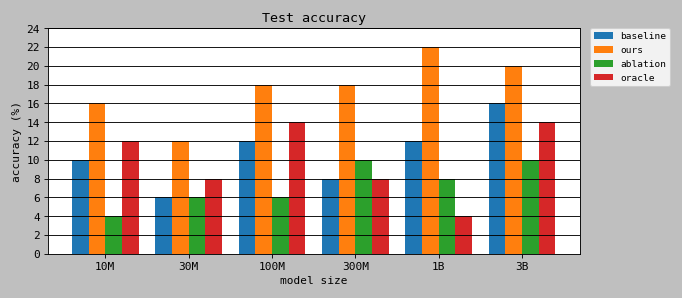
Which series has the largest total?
ours
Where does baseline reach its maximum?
3B
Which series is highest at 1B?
ours
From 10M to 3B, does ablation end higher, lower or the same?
higher
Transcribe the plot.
Title: Test accuracy
x-axis: model size, ticks 10M 30M 100M 300M 1B 3B
y-axis: accuracy (%), ticks 0 2 4 6 8 10 12 14 16 18 20 22 24
Legend: baseline, ours, ablation, oracle
Values:
baseline: 10 6 12 8 12 16
ours: 16 12 18 18 22 20
ablation: 4 6 6 10 8 10
oracle: 12 8 14 8 4 14
